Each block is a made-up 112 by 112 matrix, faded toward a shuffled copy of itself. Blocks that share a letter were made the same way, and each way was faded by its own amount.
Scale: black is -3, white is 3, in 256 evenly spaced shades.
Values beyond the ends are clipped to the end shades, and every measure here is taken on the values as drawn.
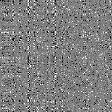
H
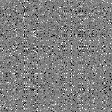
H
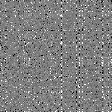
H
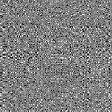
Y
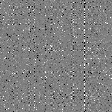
H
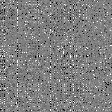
H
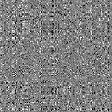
Y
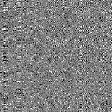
Y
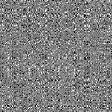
Y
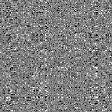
Y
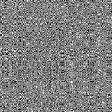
Y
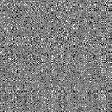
Y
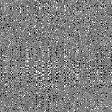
H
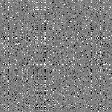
H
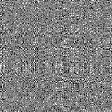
Y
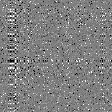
H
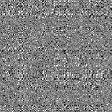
Y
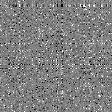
H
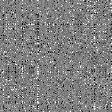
H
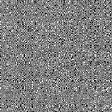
Y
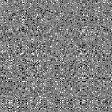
Y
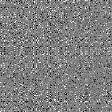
H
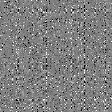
H
